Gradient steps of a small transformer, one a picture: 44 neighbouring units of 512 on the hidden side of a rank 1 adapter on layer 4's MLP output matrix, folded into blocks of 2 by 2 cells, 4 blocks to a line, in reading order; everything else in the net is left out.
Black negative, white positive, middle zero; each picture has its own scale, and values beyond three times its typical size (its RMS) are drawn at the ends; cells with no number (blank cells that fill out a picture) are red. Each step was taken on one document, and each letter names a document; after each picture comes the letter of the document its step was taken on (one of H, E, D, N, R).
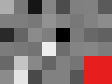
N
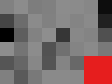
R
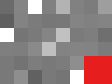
N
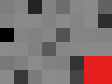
N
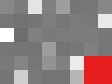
N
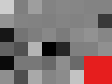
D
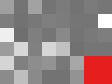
D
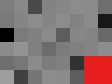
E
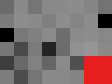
D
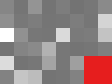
E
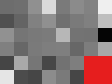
E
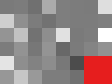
R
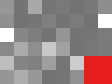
D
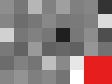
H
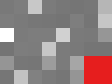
H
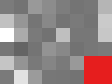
R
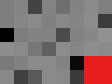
N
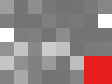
D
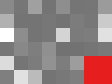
E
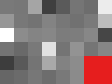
R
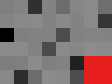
N
